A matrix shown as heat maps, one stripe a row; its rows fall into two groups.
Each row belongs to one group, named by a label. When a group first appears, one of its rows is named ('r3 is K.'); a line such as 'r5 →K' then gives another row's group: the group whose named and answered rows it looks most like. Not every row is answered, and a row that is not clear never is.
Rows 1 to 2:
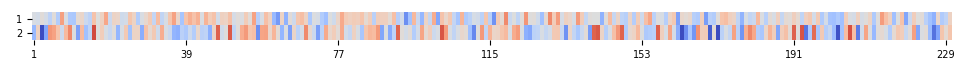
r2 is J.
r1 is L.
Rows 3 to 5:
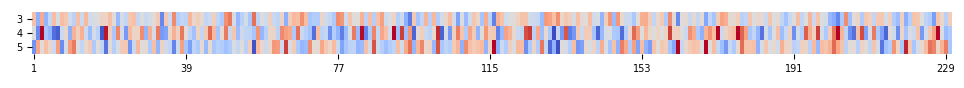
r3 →L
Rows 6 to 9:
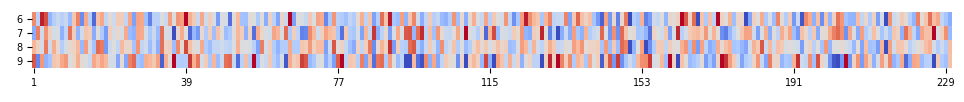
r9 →L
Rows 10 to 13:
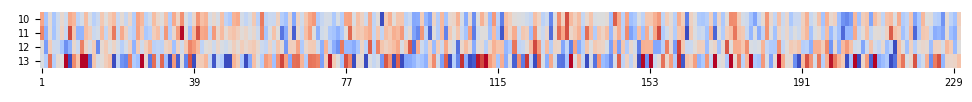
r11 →L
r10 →L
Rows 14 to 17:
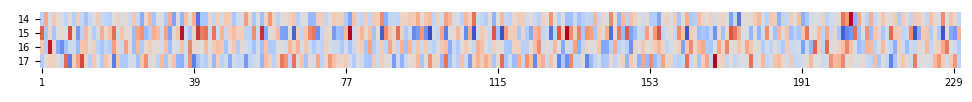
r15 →L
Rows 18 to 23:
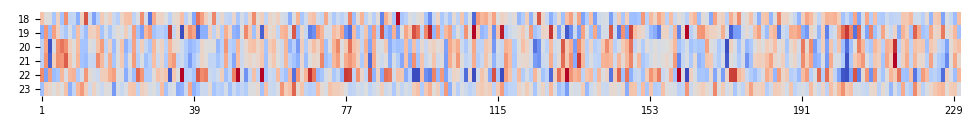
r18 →L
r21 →J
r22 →L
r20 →J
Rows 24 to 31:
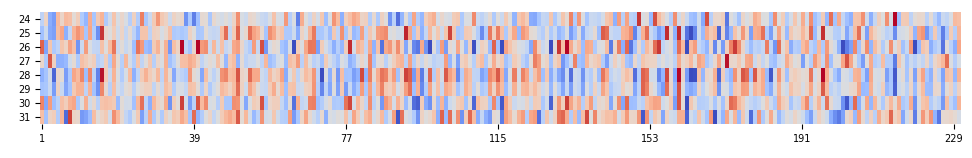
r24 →J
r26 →L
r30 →L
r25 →J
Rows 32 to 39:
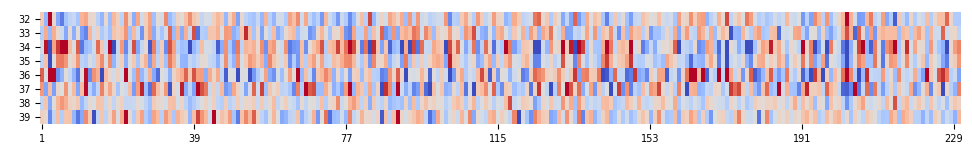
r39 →L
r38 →J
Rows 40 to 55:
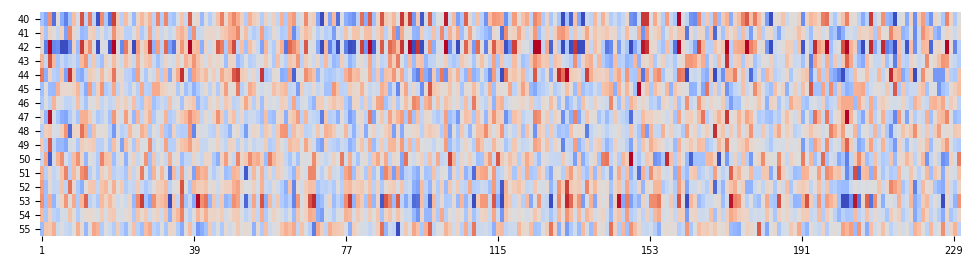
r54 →L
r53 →L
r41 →L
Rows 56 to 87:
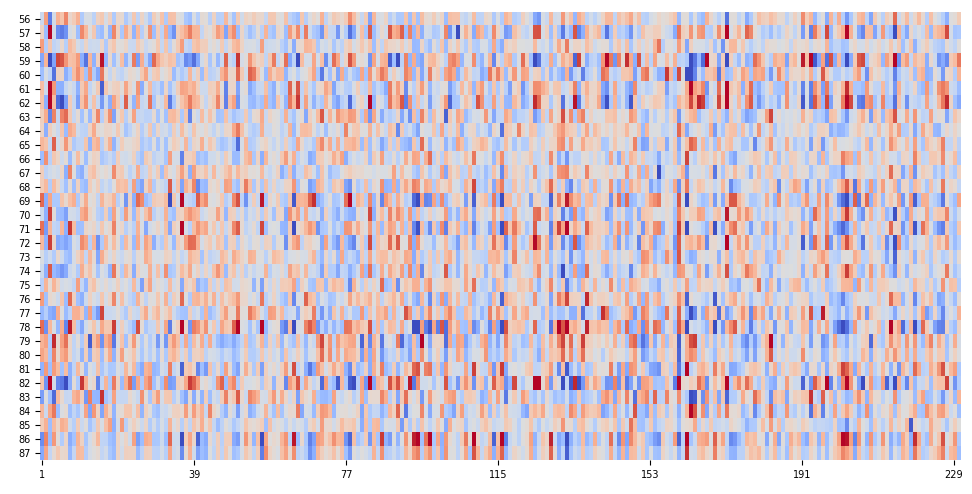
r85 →J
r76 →L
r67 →L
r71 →L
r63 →J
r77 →J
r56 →J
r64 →L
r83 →J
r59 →J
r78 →L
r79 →J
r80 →J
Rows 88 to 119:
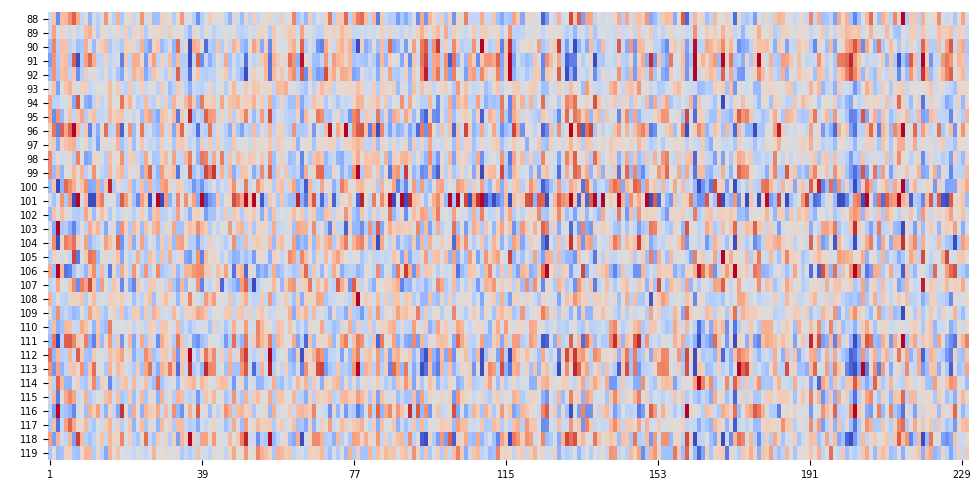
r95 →L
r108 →L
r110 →J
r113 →L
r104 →J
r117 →J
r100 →J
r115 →J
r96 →J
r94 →L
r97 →J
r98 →L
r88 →J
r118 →L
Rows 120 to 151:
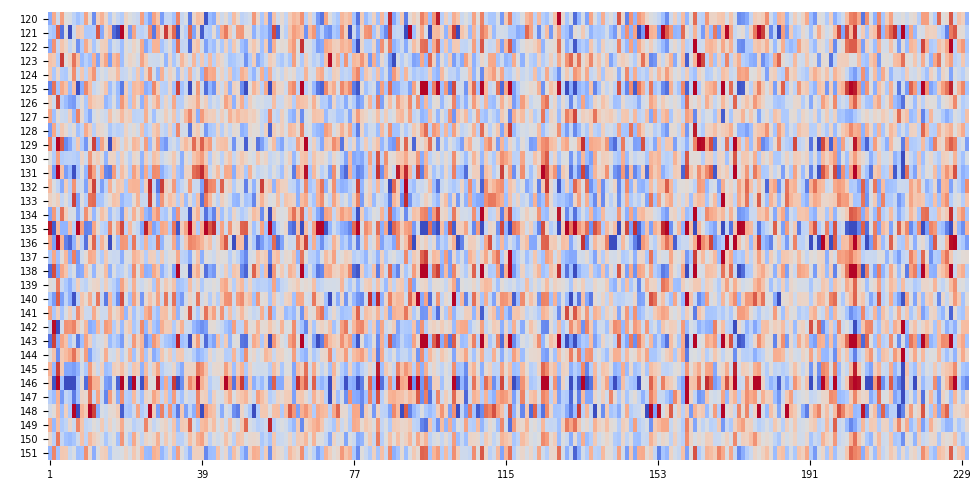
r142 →J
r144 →J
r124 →L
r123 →J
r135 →L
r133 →L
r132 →L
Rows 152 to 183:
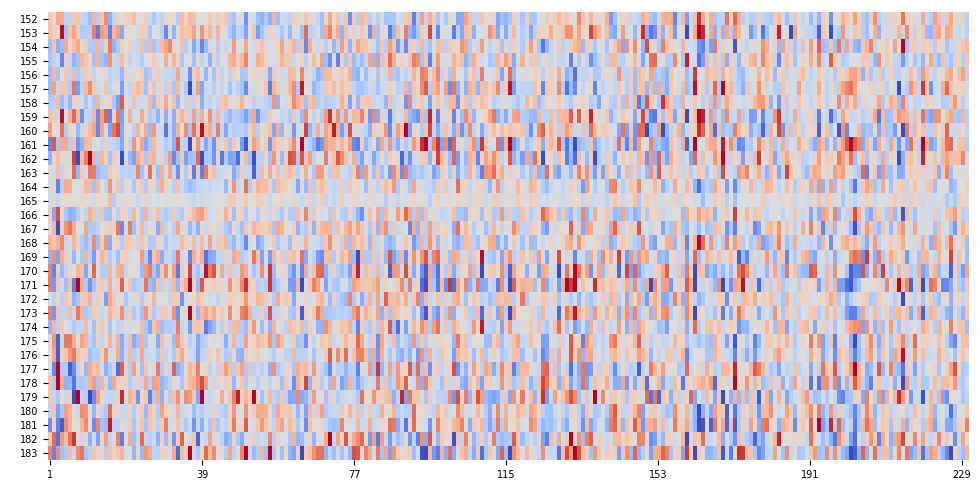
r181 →J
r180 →J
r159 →J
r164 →J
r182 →J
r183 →L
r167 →J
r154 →J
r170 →L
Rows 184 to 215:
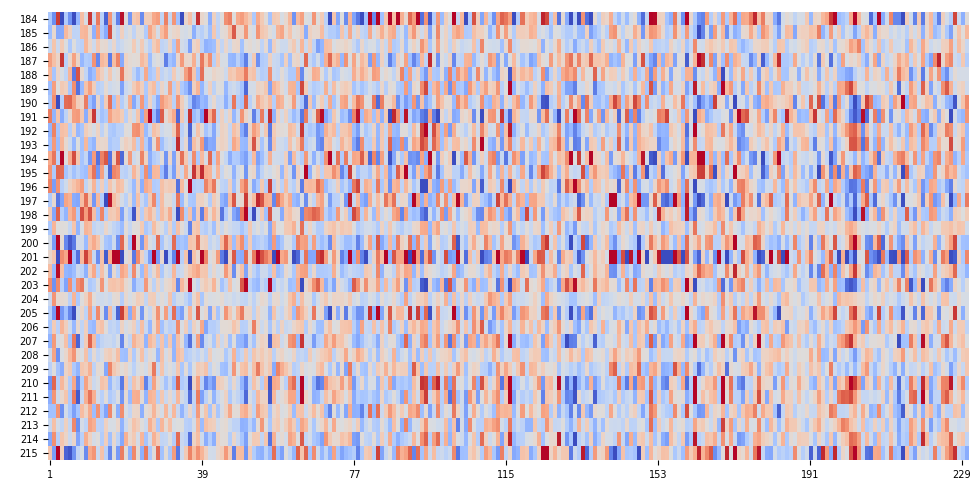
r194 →J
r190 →J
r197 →J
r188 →L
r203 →L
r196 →L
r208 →J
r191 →L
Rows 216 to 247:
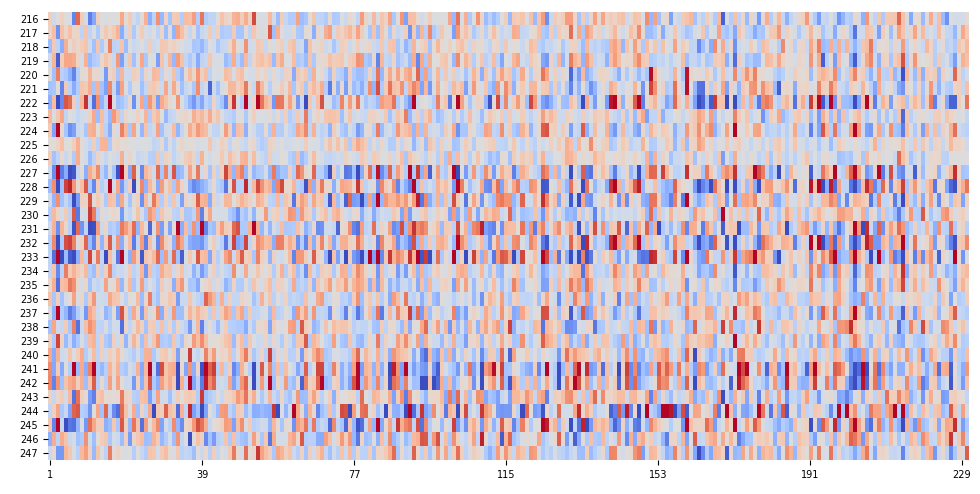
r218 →J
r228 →J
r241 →L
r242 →L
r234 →J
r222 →J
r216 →L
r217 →J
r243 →L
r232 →J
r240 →L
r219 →J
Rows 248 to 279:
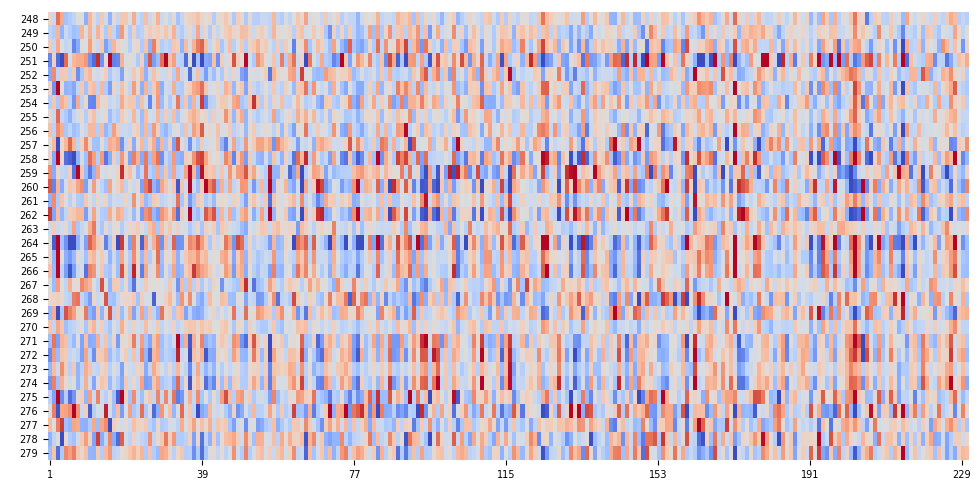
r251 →J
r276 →J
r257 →J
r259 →L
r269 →J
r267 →L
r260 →L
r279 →J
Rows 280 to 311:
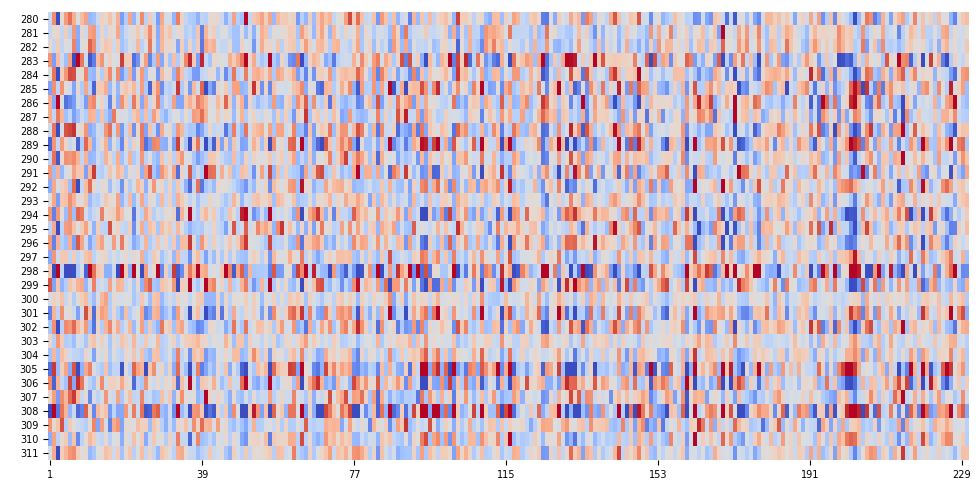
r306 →L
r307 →J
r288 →J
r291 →L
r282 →L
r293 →J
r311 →J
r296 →L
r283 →L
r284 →J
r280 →J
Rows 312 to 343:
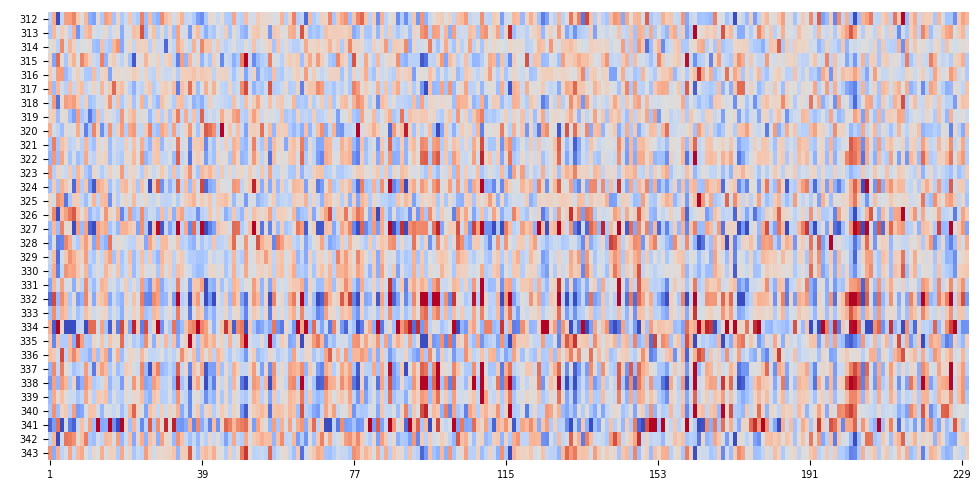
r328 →J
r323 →L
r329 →J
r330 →J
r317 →L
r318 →J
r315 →L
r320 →L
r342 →J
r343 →L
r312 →J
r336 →J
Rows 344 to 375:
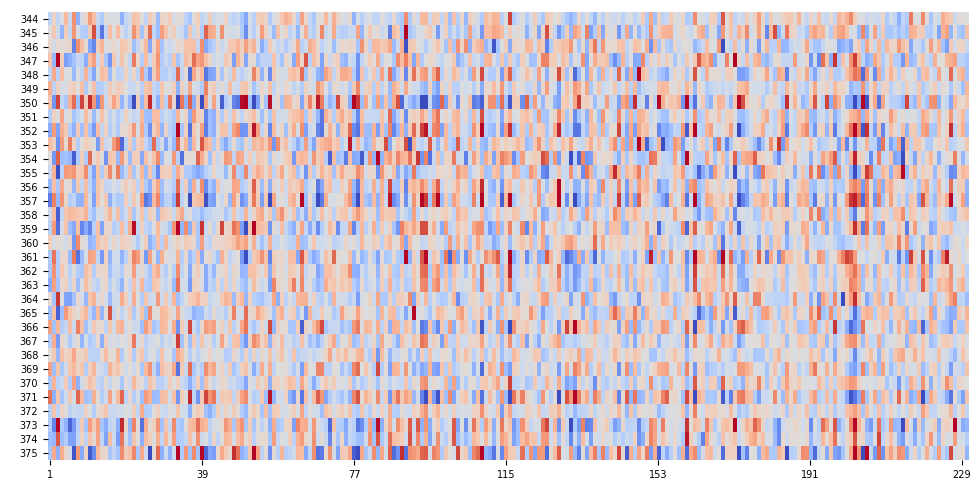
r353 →J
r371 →L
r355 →J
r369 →L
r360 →L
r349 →L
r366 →L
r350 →L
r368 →J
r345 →L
